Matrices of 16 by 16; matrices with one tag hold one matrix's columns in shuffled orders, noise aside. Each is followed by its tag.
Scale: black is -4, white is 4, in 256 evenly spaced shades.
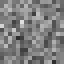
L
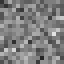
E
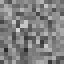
L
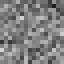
E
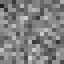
E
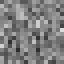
L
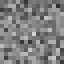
E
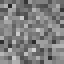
E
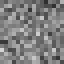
E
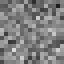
E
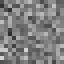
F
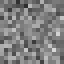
E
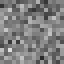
E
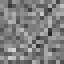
F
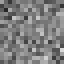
E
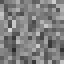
L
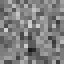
L
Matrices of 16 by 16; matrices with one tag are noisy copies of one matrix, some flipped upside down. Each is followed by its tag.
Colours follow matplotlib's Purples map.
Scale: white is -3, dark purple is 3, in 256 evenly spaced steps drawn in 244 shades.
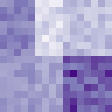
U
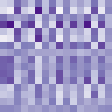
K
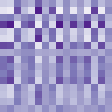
K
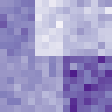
U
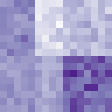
U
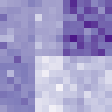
U
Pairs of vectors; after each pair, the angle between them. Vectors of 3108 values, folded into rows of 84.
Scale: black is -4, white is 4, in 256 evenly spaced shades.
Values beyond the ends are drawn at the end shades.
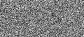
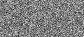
partly aligned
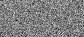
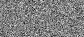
orthogonal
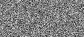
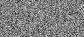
nearly opposite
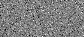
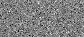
partly aligned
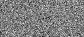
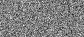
partly opposed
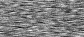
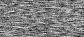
nearly opposite
